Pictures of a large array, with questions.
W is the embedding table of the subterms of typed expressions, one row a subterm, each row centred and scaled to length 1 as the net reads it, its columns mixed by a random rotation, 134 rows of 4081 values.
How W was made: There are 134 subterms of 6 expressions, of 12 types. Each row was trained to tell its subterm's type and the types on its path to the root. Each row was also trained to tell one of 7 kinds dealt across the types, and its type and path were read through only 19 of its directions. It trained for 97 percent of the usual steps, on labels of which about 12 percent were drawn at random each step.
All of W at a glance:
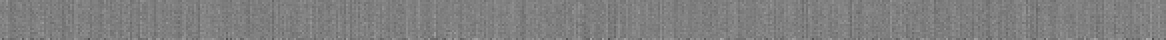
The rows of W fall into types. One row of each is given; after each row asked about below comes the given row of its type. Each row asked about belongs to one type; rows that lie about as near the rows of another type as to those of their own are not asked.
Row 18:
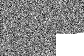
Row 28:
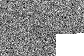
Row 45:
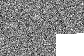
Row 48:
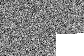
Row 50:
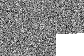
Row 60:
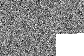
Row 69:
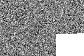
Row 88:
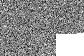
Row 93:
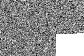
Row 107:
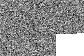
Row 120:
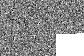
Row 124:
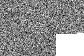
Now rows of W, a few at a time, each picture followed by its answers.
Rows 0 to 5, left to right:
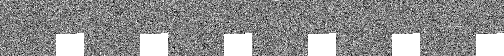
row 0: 107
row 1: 93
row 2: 124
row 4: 18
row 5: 120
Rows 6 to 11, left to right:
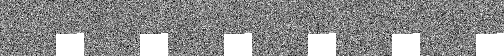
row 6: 18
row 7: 28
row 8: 120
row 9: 50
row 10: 60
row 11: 69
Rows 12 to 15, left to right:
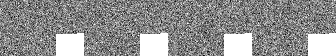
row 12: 60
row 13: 45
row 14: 18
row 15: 69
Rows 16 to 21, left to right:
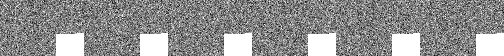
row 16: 107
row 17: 48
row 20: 69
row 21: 69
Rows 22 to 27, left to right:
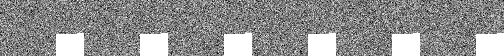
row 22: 88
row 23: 88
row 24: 124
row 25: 69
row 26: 28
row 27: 28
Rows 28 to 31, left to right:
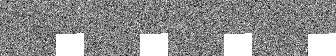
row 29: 50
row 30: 45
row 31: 69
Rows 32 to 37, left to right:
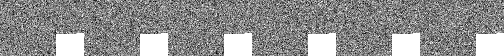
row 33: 93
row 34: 69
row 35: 48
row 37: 45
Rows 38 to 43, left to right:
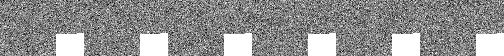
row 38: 88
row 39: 28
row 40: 50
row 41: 120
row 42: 88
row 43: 60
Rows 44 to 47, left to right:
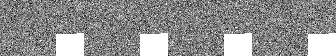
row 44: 28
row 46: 60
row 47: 28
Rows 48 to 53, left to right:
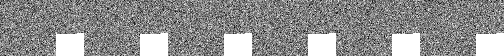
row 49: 88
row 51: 120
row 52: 88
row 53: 28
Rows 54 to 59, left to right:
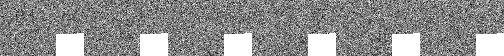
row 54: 69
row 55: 45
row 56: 48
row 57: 124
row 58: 124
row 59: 50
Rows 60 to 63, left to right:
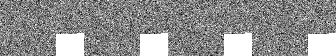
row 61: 93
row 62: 48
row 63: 107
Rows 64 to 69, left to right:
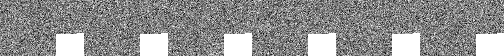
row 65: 50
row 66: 88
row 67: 45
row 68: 60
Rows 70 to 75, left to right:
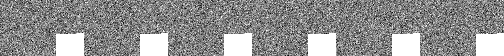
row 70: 28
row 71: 48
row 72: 107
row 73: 124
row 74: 60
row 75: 88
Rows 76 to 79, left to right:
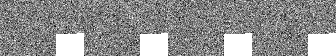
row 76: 93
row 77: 124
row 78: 60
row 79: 45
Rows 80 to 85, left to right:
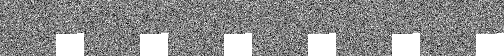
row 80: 48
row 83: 124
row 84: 120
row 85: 18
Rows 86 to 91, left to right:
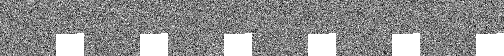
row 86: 120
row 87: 45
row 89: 88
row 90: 69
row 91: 93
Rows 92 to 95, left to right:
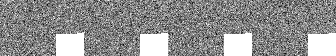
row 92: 107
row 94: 120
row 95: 45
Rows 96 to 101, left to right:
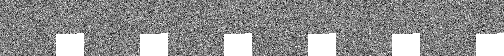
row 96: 45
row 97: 107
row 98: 60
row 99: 48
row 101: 124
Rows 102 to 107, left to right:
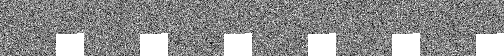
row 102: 93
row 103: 69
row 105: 124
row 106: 69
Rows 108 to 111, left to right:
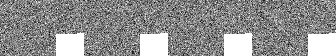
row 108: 124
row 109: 69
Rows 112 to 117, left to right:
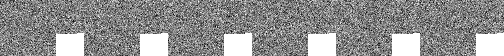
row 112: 93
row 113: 120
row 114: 124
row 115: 48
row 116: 50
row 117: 93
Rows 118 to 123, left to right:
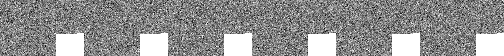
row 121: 48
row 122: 107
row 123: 18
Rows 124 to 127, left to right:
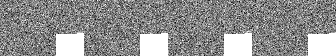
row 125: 120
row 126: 93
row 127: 124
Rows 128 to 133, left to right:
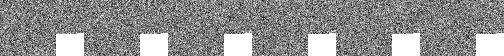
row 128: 18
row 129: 18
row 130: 93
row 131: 93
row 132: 60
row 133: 28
